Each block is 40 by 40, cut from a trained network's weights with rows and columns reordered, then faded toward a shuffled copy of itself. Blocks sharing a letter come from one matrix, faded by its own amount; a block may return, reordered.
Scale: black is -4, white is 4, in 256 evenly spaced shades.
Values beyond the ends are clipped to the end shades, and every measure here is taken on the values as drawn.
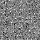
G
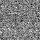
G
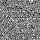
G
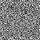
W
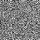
W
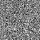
W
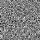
W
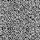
W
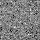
G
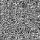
W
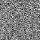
W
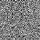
W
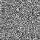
W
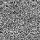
W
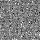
G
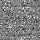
G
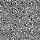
G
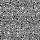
G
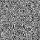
W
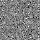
G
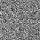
W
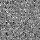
G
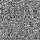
W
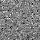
G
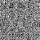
W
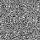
W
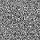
W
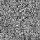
W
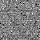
G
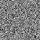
W
